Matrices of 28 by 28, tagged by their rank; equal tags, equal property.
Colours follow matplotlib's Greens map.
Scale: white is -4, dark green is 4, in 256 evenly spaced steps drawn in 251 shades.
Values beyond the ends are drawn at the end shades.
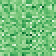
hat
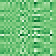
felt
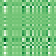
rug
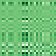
rug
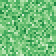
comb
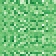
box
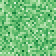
comb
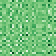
box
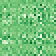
hat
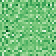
hat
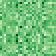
box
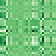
felt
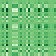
rug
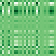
rug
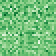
hat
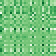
felt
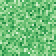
comb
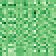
box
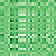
felt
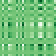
rug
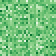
hat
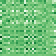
box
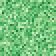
comb
